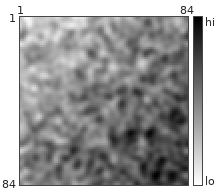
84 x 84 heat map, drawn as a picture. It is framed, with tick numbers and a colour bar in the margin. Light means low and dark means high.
The bottom right is the ninth with the highest average. Values rise toward the bottom right. No single row or column stands out from its neighbours. No lone cell stands out from its neighbours. The texture is blotchy. The top left is the ninth with the lowest average. Overall the values sit about 50% of the way up the scale. No regular stripes run through it.
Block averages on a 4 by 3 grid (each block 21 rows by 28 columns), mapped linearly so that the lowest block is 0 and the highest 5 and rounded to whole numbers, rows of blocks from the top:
0 1 2 / 1 2 3 / 2 3 4 / 3 4 5
